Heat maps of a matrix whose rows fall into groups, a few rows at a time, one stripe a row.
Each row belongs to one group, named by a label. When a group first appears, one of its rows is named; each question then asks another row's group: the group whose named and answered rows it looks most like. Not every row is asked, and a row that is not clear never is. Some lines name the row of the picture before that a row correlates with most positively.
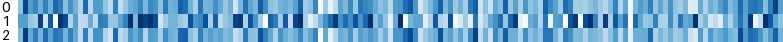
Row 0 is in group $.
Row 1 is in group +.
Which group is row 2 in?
$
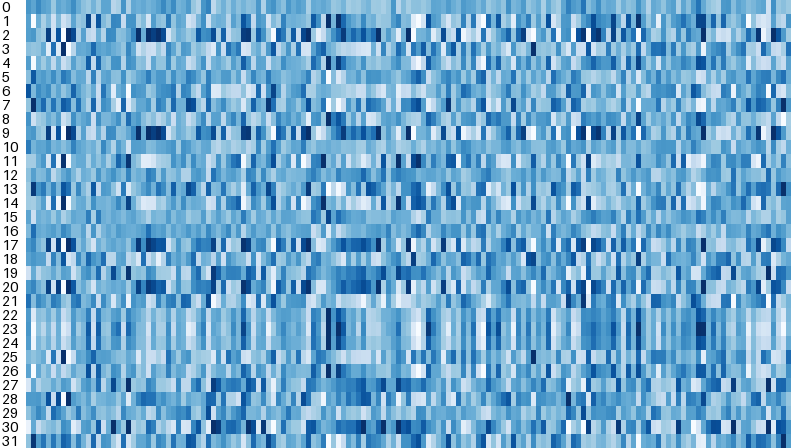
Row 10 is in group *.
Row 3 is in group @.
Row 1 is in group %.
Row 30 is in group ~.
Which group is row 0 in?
*
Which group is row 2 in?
+
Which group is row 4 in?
%
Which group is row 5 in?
$
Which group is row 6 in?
*
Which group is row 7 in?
$
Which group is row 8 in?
%
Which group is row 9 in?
+
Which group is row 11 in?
@
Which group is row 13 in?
$
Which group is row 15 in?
%
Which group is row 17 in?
+
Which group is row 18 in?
@
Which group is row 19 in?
~
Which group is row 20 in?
+
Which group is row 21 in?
*
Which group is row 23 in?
%
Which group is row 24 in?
%
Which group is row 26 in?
%
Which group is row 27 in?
~
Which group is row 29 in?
*
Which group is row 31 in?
$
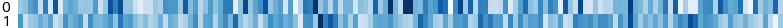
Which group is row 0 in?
@
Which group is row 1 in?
%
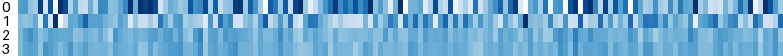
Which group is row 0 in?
+
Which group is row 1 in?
@
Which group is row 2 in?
*
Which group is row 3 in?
*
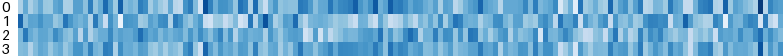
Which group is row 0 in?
~
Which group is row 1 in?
*
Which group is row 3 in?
~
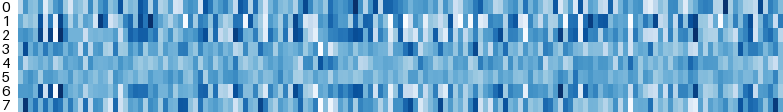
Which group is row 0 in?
~
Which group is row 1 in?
+
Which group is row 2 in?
+
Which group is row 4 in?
%
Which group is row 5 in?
*
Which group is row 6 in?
+
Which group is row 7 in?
$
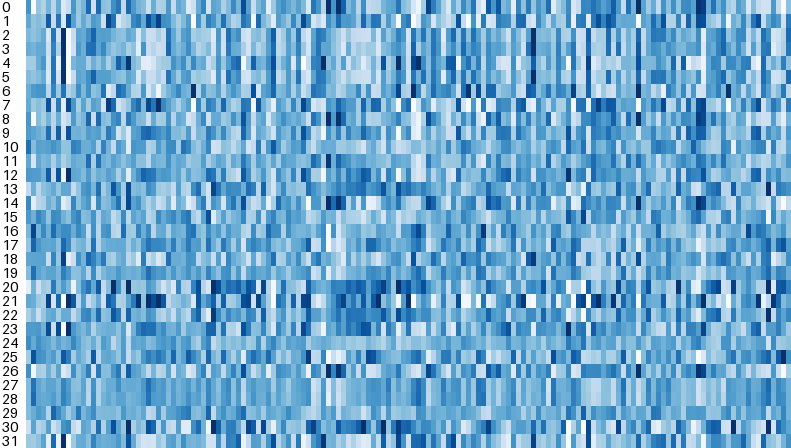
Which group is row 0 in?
%
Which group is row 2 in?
@
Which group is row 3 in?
@
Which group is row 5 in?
@
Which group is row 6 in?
@
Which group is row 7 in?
+
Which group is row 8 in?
%
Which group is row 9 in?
+
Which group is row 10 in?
*
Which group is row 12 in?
+
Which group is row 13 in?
~
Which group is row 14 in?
%
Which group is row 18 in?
@
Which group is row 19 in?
$
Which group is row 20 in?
~
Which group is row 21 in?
+
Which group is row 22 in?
~
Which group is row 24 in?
*
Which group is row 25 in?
$
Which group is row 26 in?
%
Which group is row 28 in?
$
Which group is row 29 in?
*
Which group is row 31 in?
@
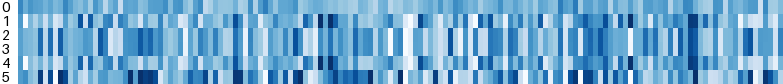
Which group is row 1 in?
%
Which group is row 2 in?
+
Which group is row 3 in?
+
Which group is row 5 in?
+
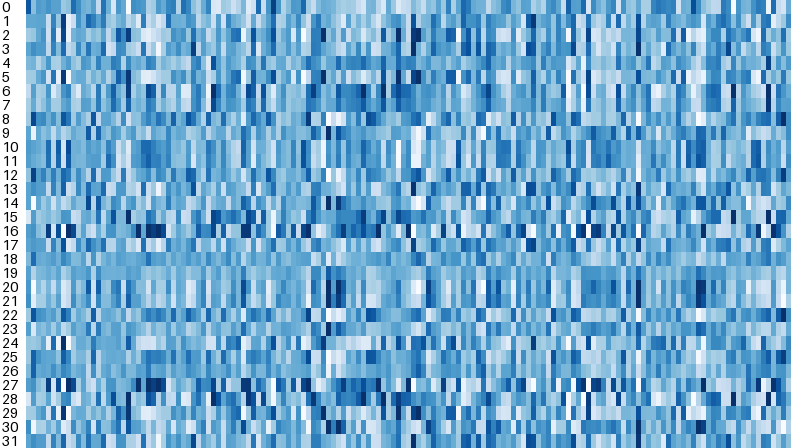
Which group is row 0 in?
*
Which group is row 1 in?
@
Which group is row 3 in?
@
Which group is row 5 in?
@
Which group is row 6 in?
~
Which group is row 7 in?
~
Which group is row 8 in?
$
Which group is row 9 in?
%
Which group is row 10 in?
+
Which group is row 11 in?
+
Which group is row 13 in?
@
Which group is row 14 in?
%
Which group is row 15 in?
~
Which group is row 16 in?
+
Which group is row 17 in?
@
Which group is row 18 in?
$
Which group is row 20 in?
%
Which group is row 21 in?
%
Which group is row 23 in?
%
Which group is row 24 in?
@
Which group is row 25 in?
$
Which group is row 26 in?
$
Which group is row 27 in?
+
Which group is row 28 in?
~
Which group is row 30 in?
%
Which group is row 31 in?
@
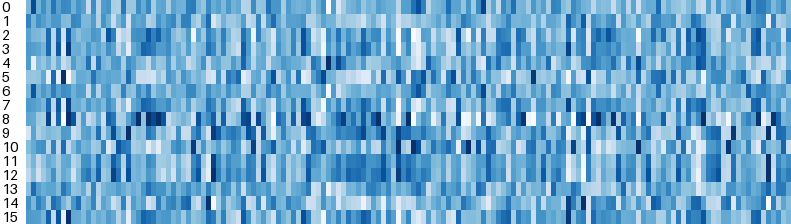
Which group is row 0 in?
$
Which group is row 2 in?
+
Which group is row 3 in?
+
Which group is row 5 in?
@
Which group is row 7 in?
+
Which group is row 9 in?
~
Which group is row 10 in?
@
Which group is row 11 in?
~
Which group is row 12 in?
~
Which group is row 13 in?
$
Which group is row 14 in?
*
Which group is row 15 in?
+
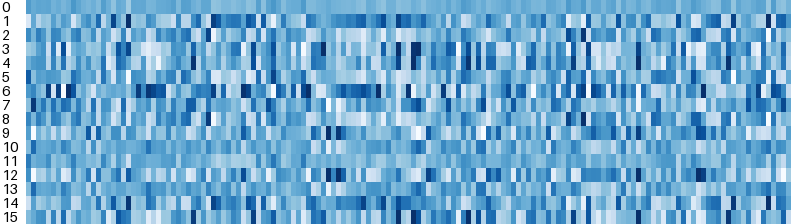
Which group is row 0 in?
*
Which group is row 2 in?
*
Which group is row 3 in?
@
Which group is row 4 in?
@
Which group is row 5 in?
*
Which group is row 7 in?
$
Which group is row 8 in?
*
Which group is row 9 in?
%
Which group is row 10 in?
$
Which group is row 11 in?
*
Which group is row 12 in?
%
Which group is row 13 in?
$
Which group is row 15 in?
@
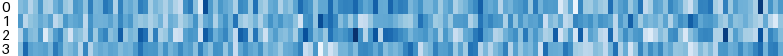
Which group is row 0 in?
~
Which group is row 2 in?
~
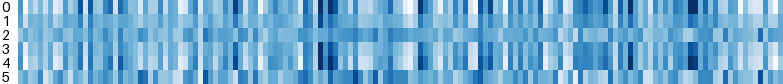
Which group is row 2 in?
~
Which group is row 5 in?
~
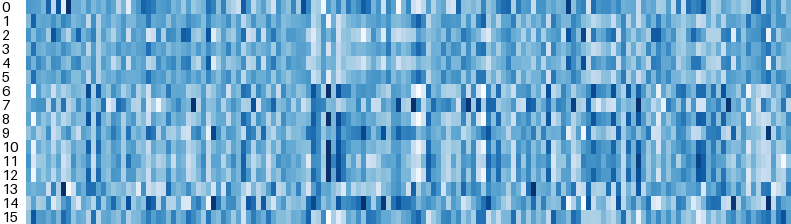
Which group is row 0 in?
+
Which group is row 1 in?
$
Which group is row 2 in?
*
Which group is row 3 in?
$
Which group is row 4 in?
*
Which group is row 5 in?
$
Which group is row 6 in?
%
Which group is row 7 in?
@
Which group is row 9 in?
~
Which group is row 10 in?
%
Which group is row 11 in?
%
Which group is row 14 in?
~
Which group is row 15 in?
$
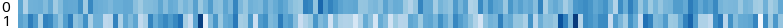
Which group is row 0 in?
%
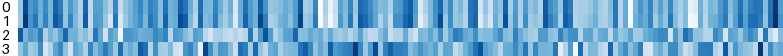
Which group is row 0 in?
$
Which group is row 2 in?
*
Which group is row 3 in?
~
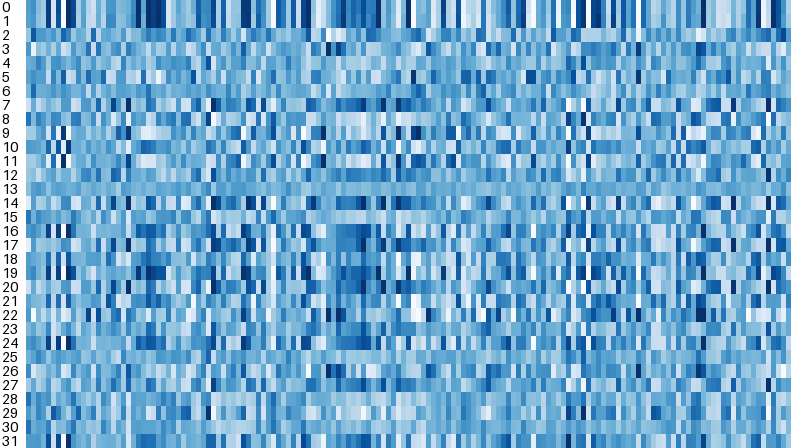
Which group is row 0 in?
+
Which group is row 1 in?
+
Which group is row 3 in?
%
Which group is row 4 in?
*
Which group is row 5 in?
@
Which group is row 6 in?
$
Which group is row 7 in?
~
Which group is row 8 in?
*
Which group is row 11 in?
@
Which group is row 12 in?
~
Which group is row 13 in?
*
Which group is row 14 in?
~
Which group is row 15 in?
*
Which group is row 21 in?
+
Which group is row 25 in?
*
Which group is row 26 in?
%
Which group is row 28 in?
*
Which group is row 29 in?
*
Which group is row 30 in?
*
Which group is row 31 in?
+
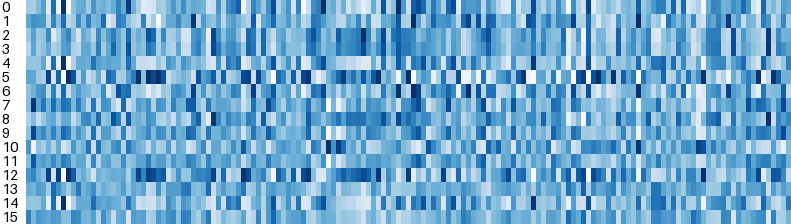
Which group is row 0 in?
@
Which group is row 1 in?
@
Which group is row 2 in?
~
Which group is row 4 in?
@
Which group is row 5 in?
+
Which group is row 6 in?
@
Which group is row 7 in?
$
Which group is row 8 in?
~
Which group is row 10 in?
%
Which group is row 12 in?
+
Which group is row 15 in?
*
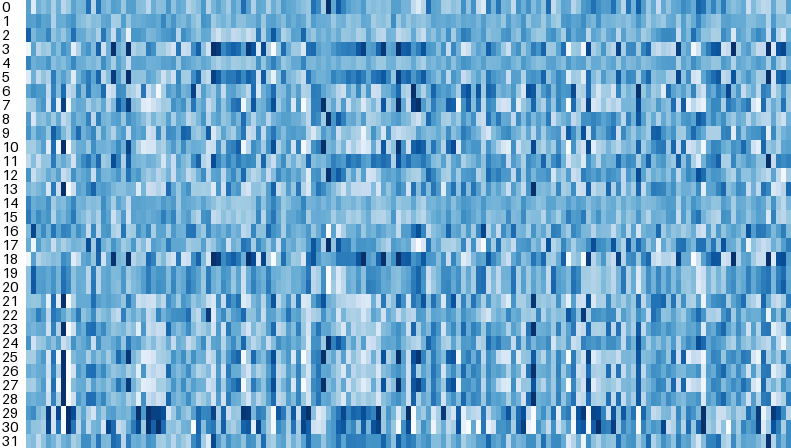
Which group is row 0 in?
%
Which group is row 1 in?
*
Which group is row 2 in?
*
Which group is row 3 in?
~
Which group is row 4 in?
*
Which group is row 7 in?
@
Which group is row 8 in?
%
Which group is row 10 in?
@
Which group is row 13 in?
@
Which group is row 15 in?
*
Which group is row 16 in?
$
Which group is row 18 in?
~
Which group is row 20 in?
$
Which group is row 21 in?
@
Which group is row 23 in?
@
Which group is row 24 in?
%
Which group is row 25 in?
@
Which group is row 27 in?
@
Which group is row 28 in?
@
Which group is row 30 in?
+
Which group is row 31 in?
~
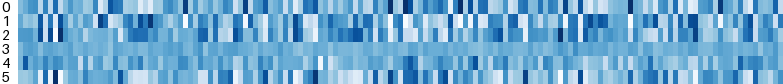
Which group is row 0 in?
@
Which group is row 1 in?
+
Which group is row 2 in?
+
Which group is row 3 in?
*
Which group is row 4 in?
$
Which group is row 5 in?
@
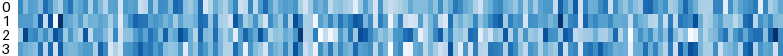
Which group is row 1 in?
+
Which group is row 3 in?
+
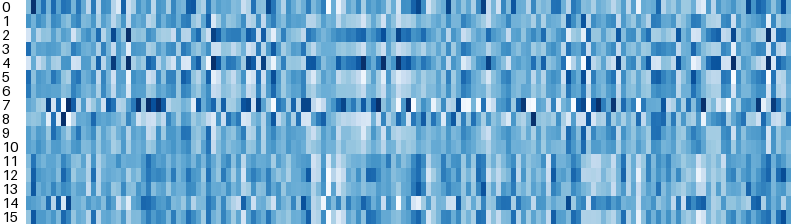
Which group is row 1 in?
*
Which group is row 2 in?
~
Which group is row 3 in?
*
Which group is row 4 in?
~
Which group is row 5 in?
*
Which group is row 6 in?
*
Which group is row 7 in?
+
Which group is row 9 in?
*
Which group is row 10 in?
*
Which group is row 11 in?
$
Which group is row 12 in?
$
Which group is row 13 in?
$
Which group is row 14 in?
+
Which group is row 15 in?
$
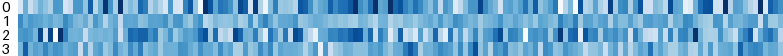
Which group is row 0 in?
~
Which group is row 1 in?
*
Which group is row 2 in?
+
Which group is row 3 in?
$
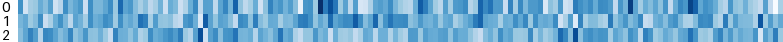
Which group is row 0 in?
%
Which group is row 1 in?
~
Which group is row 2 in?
*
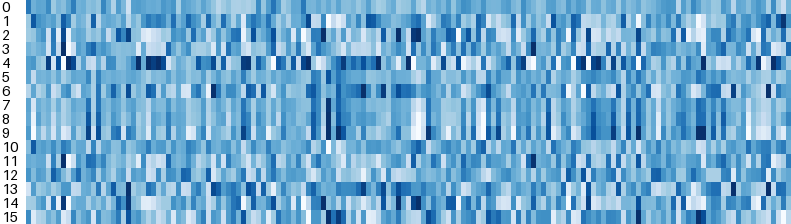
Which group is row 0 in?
*
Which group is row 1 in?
$
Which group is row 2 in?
@
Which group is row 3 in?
@
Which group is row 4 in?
+
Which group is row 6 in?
~
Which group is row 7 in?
%
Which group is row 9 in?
%
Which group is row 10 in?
$
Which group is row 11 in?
@
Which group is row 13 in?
~
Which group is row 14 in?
@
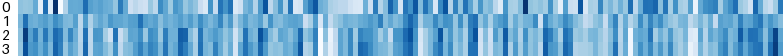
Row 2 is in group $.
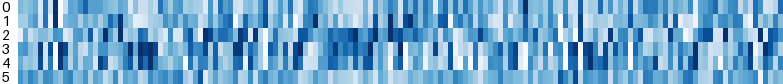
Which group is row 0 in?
@
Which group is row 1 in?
@
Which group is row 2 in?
~
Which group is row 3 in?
+
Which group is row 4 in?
+
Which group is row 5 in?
*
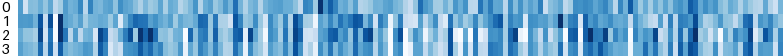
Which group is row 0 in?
%
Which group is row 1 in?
+
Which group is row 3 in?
+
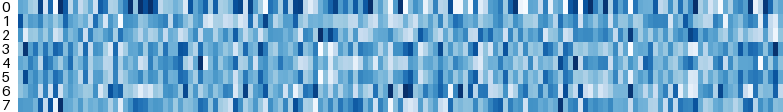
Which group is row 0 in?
+
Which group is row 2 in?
%
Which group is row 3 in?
$
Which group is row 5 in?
$
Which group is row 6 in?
@
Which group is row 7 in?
+
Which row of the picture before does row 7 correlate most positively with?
1
